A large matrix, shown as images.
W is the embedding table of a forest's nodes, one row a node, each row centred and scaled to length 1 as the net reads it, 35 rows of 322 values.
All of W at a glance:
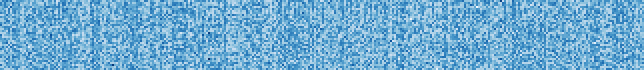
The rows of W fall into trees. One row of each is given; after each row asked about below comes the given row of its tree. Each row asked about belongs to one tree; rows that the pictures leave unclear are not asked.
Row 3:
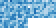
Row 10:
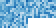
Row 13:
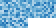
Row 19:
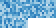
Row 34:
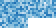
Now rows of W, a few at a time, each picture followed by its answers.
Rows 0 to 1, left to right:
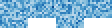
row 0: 13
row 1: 19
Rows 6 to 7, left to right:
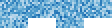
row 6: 19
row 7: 3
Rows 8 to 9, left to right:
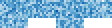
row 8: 19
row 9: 3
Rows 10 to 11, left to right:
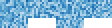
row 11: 19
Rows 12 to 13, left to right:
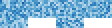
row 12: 34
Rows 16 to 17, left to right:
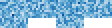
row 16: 10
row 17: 34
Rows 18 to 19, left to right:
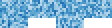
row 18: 34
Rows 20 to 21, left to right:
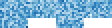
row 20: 3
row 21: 13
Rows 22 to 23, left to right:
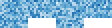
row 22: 19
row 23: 13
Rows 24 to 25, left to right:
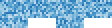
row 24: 19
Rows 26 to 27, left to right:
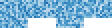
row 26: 3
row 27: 34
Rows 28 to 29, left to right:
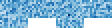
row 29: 10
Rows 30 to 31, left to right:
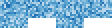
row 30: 19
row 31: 3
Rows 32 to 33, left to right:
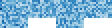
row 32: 34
